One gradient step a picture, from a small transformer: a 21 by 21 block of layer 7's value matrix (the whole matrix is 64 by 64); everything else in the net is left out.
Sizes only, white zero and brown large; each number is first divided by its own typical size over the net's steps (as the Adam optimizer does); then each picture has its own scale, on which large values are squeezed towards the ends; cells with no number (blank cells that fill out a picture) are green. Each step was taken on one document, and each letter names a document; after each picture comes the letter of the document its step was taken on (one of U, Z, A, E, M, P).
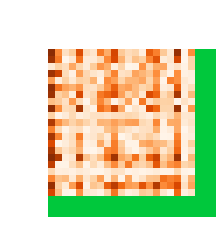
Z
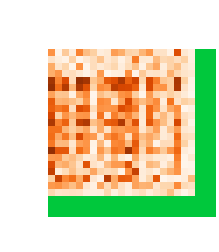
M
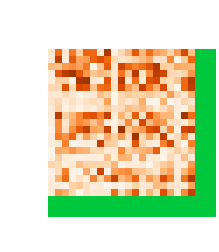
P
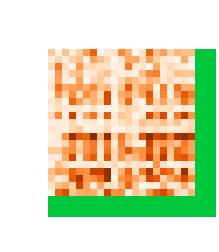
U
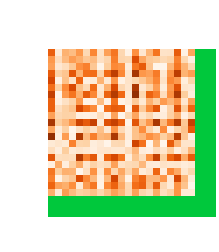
Z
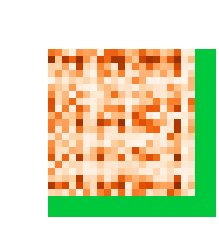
Z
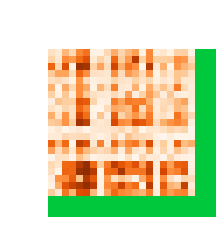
M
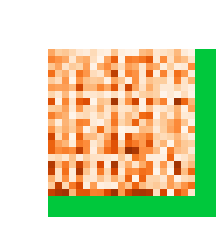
M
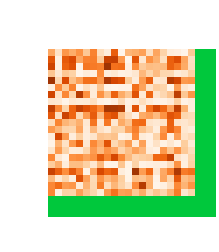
Z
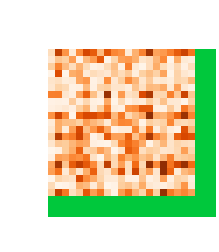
U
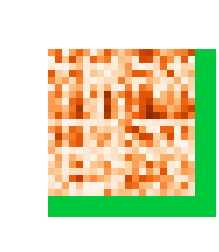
U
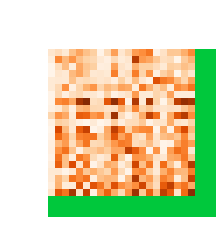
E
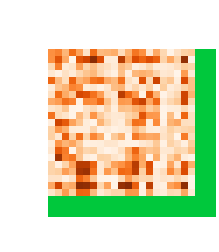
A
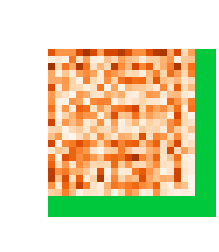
Z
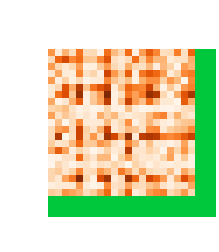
U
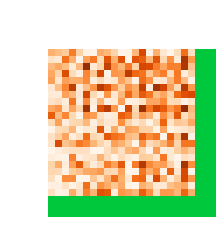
P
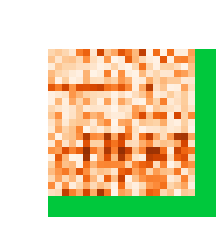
P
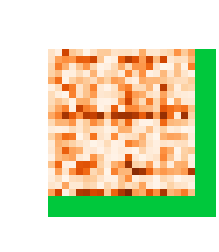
A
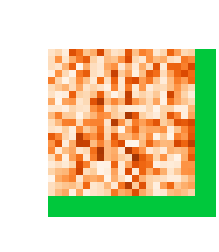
E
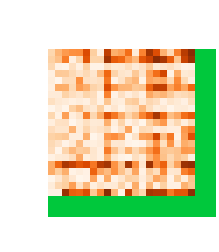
U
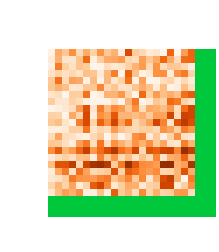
E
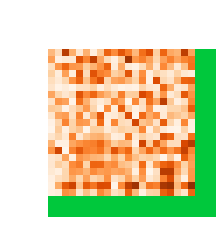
E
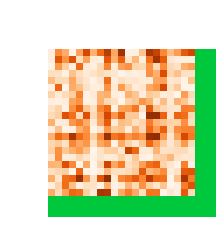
U
